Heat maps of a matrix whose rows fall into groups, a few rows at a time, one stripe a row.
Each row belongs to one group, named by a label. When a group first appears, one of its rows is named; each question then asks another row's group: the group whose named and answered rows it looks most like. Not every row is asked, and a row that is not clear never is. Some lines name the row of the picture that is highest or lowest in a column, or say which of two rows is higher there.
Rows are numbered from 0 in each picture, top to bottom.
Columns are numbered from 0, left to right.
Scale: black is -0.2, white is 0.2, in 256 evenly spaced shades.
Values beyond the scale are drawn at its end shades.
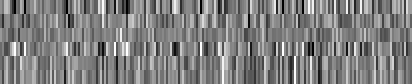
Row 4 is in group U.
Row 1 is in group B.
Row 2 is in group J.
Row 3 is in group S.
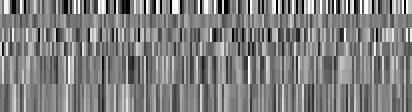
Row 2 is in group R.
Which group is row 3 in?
U
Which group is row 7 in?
S
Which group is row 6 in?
S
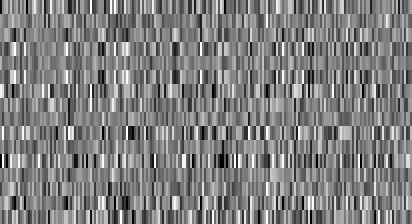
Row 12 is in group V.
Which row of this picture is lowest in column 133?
6
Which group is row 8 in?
B
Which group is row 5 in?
S
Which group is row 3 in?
S
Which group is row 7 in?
V
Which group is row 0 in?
V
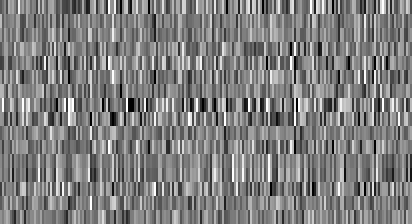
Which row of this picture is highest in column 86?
7
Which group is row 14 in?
V
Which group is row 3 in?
U
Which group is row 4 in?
J
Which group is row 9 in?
V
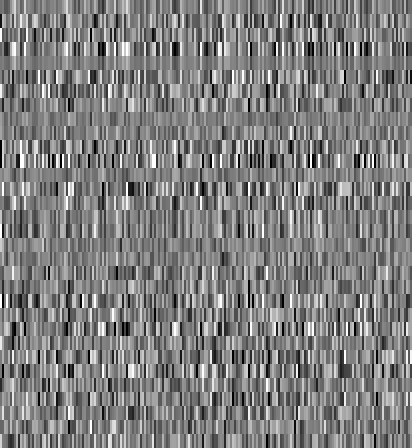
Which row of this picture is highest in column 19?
5
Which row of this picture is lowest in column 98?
26
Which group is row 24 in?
J
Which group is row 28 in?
R
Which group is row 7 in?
B
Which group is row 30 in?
V
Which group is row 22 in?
V
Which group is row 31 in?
J
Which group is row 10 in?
U
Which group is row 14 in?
S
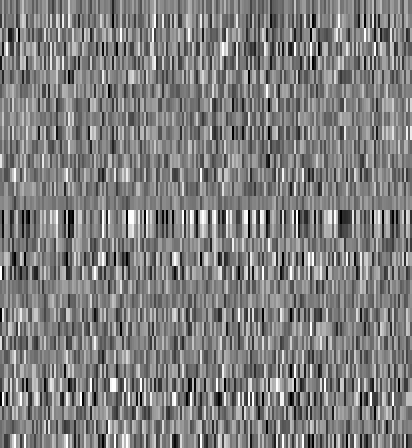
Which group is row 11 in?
J
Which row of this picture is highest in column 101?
15
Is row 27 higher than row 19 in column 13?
No
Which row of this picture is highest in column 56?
27
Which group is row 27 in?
V
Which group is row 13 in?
U
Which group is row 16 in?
B
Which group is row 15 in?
B
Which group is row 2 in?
J
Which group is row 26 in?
U
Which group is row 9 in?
R
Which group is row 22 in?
U
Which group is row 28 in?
U
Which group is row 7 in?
R
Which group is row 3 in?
U
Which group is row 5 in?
B
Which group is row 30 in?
J
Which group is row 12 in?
S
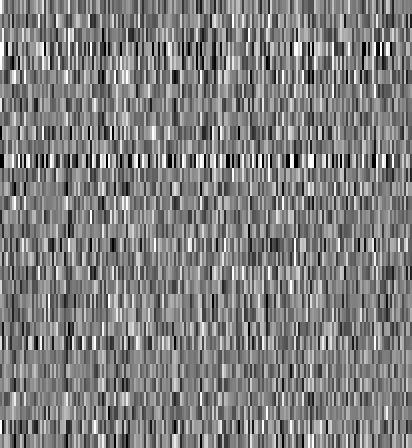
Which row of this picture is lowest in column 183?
5
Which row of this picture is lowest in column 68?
3
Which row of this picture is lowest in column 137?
5
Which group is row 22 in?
J
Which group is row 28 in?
S
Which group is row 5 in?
S
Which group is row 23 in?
B
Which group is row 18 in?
U
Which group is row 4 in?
J
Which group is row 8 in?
S
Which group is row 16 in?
B
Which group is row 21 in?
J
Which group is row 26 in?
U
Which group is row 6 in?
J
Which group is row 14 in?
S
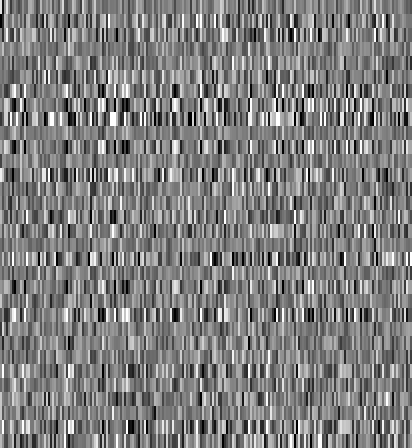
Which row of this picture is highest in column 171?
8
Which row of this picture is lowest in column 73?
30
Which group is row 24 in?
B
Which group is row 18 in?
R
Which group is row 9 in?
S
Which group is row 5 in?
J
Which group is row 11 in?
U
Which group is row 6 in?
S
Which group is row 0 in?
U
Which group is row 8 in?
V
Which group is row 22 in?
S
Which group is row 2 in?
U
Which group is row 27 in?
S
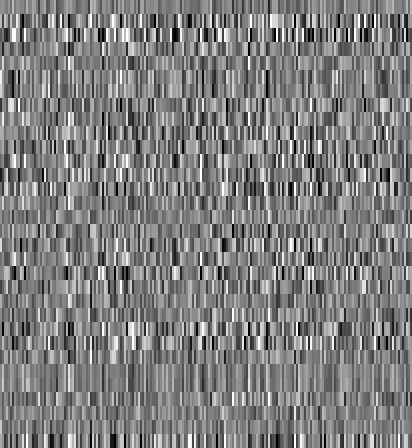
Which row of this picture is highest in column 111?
13
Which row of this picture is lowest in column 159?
13
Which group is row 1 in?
V
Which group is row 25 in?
V
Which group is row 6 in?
J
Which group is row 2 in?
S
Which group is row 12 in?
J
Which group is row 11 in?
S
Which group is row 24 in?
J
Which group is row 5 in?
J
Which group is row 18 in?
S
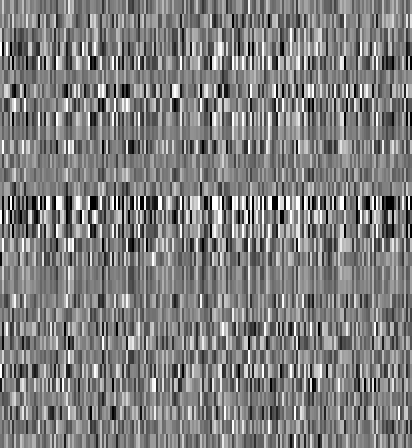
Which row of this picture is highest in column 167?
6
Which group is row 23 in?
U
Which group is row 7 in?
S
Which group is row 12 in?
S
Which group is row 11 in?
U
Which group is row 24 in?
B
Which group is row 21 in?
S
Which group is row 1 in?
R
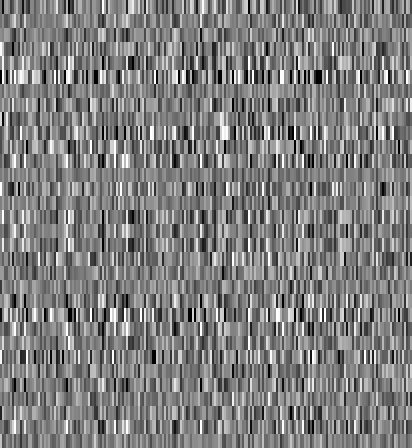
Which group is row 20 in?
U
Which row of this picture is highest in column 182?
25
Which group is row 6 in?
V
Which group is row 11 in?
S
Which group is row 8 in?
U
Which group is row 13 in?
J
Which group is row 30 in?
S
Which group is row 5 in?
U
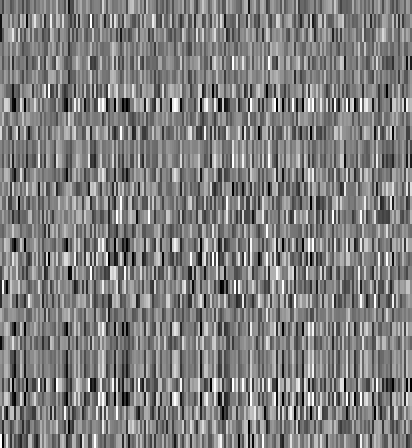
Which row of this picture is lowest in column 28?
13
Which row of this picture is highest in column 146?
7
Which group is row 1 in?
V
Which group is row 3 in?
V
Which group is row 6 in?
J
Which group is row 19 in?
V
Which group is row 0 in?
B
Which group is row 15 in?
J
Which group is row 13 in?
R
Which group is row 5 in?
V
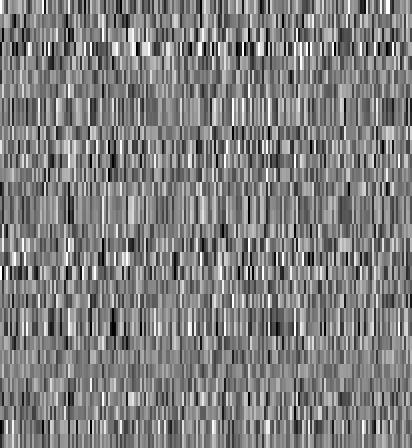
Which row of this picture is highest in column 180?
3
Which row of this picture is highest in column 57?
18
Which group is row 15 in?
B
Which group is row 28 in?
B
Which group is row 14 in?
B
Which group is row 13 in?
J
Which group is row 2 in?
B
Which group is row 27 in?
V
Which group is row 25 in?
R
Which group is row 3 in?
J
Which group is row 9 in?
R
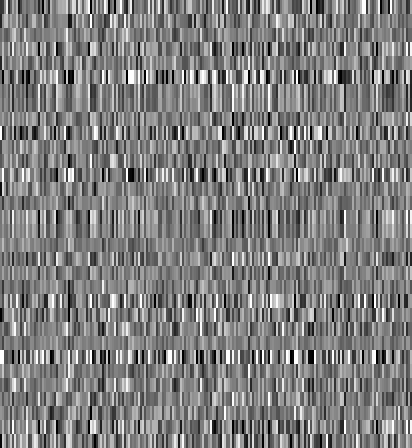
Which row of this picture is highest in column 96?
5
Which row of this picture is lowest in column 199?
21
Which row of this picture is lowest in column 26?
25
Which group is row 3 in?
R
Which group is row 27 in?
S
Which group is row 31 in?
U
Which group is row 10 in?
U
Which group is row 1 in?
V
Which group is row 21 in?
V
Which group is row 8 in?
R
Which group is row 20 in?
B
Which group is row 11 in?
V
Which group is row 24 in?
B
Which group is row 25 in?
J
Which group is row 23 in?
S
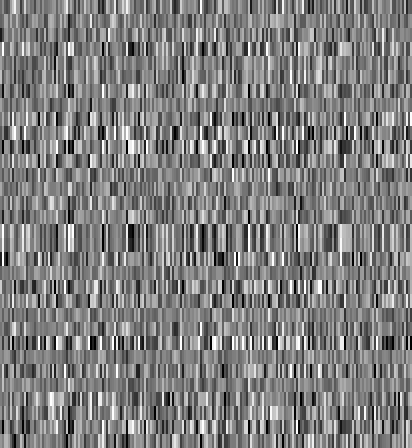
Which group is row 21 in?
R
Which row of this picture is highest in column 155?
2
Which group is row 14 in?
V
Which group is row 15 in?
B
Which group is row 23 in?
S
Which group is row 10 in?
B
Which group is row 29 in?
V
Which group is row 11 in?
R
